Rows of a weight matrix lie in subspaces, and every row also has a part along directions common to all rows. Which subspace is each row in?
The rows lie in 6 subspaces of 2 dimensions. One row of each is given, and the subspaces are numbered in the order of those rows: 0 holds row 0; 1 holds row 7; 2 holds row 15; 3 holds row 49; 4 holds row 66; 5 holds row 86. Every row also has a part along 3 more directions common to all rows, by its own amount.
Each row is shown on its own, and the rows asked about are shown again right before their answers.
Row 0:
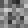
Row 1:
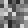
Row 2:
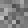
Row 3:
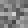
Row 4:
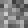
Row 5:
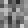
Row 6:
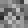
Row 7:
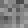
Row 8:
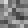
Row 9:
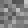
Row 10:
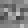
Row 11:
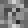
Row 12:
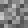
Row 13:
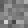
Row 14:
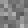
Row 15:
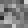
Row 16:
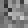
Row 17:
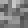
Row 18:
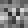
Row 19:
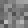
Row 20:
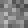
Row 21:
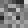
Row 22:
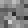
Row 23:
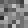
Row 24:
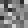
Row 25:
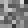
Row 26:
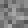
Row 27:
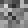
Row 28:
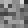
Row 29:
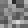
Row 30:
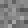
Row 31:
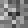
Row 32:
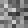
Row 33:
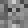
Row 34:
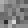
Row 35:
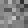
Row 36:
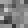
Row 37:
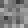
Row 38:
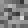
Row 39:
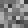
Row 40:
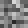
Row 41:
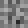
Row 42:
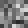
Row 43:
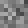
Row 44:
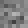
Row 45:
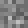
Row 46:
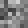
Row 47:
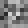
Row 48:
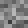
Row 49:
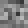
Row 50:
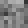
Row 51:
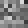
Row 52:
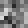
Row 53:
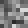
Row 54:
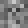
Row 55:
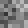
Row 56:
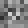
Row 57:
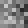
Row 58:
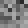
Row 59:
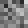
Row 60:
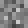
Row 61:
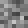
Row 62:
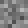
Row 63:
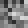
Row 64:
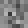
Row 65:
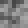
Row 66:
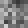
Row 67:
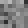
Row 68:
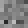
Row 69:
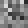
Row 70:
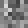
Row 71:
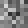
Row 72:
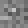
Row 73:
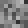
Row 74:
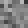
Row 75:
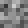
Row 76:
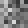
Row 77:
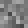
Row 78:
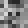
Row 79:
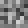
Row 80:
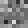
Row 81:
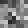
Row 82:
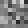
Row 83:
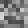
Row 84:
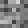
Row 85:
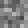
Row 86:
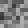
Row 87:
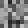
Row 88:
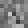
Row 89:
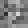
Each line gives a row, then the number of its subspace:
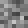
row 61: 3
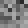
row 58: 1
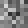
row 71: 3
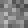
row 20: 4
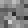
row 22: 5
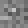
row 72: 3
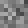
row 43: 0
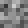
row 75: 5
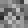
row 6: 2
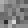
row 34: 4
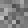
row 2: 2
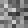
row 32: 3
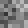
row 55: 4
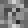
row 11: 1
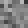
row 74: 2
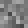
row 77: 1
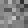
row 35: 4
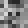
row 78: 3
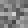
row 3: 0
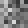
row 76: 4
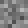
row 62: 5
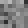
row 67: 2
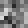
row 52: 2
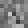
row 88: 1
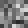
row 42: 1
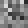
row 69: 5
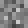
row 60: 1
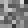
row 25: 2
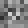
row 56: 3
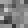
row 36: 2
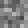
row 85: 3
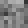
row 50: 2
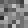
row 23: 2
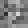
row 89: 3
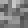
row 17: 5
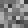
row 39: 1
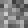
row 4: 4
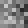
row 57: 4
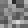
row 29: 0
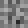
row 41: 0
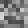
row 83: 2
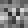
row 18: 3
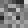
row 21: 2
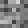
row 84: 4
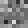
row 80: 4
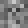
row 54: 1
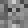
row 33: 1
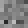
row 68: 4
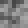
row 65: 5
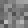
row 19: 4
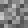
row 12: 5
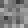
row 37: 1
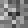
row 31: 3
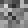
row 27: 5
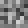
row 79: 0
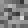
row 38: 3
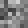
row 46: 3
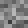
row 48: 5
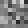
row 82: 0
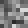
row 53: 1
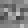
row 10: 3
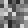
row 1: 0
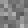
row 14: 0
